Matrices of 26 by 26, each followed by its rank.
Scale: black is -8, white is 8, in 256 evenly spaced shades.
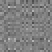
three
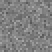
full rank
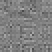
five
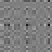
two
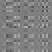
two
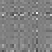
two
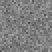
full rank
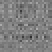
three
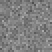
full rank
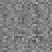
five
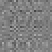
three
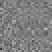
five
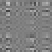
two
